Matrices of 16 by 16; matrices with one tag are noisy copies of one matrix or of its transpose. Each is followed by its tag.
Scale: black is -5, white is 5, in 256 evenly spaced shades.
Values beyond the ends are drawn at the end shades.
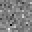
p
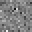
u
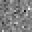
p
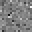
u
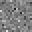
u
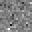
p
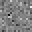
u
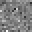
u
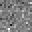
p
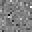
u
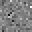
u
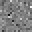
u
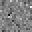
u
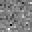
p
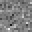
p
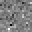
p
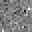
p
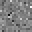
u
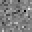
p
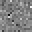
u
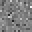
u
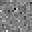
u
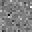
u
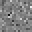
u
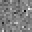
p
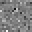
u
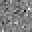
p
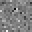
u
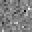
p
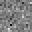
p
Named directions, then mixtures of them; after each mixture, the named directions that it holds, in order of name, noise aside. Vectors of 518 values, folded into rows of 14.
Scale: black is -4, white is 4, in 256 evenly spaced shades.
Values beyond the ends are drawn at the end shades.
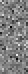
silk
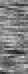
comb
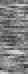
comb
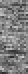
comb, silk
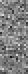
comb, silk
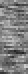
comb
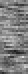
comb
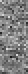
comb, silk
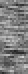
comb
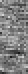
comb, silk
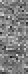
comb, silk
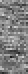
comb, silk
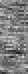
comb, silk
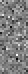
silk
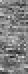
comb, silk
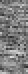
comb, silk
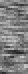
comb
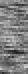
comb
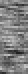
comb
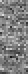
comb, silk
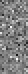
silk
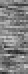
comb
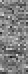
comb, silk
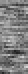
comb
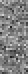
comb, silk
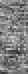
comb, silk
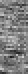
comb, silk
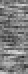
comb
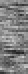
comb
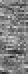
comb, silk
